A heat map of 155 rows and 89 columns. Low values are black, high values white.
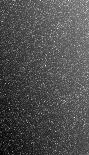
On average the colour sits 30% of the way up the scale. Fine speckle covers the field. No regular stripes run through it. The bottom left is the ninth with the lowest average. The top right is the ninth with the highest average. Values rise toward the top right.
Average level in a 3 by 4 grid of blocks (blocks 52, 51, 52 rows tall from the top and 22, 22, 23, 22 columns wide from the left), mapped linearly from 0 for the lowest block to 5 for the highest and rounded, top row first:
2 3 4 5
1 2 3 4
0 1 2 3
